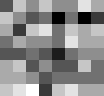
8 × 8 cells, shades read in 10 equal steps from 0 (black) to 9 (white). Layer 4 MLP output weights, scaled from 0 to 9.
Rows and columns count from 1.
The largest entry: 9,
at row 8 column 3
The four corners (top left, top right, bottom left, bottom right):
3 6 7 6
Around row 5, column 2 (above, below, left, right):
6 7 3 4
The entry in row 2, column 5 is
0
